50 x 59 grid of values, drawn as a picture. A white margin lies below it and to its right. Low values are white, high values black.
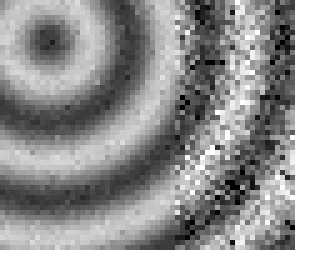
Seam: vertical, 60% of the way across, the left part calmer. Ninth with the highest average: top right. Rings: centred on the top left.
